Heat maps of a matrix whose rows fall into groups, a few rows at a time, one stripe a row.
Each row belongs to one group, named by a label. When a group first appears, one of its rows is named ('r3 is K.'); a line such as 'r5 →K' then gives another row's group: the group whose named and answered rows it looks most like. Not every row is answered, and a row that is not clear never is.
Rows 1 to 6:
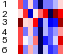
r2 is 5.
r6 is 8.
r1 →8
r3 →8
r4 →8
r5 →8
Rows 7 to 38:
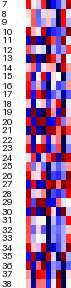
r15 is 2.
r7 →8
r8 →5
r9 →5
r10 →8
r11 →5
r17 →2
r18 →2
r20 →2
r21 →5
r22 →2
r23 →2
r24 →5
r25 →8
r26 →8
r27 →5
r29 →2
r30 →5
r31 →8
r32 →8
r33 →8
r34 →8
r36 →2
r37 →2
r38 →2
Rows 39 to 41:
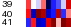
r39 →8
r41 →5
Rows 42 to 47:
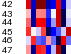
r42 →2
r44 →2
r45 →8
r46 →5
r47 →2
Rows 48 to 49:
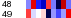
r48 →5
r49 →8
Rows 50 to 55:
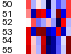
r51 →2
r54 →8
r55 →8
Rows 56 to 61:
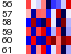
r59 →2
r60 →5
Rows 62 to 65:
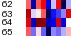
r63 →8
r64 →2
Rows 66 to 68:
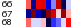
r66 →2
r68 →8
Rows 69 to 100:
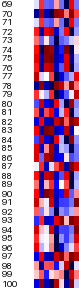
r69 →5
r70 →5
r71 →5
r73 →8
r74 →2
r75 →2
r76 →2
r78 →5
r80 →5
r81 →2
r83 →2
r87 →5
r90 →2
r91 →8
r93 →5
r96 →8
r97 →5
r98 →2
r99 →5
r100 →5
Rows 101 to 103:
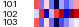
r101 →8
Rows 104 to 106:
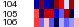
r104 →5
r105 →2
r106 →8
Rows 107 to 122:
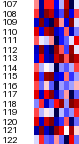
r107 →2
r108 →2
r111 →8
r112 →5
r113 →5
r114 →8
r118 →5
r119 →8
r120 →2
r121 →5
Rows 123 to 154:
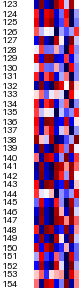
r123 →5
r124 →2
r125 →2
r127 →5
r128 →5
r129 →2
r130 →5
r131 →2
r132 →5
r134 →2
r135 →8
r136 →2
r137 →2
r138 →8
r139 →5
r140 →2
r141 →5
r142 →5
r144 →8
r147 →5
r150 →2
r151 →5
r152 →5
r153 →5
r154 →2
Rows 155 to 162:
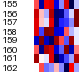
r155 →2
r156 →8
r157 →8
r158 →2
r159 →5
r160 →2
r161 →8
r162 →5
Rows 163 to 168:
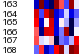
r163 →5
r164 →2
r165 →2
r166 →2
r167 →8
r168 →5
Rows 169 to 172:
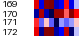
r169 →2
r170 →5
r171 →8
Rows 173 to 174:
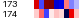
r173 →2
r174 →5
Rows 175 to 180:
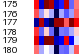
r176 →8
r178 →8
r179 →2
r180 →8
